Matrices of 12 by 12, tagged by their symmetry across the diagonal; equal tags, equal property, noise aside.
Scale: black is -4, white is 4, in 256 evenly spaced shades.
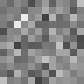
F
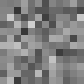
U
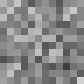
F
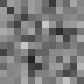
F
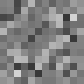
F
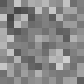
F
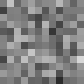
U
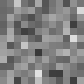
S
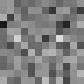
S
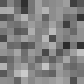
S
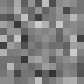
U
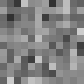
S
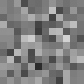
U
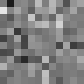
U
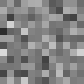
S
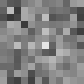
F
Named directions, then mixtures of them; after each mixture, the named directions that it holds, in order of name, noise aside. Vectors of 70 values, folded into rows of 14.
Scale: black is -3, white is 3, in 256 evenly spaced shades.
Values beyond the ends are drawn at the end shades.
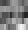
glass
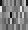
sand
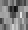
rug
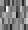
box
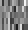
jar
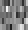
box, glass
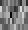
rug, sand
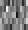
box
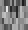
box, rug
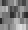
glass, rug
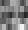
glass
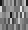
sand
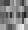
box, glass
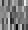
jar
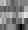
glass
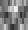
glass, rug
